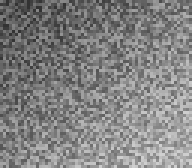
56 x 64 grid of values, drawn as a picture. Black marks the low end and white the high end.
Values rise toward the bottom right. The bottom right is the ninth with the highest average. No row or column stands out. The halves do not mirror each other. The ninth with the lowest average is the top left. The texture is fine-grained noise. There are no regular stripes.
